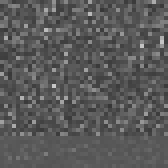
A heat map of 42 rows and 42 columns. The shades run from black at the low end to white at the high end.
Stripes: none. Histogram: skewed, a long tail of high values. Seam: horizontal, 80% of the way down, the bottom part calmer. Slope: none. Mirror symmetry: none. Grain: fine.
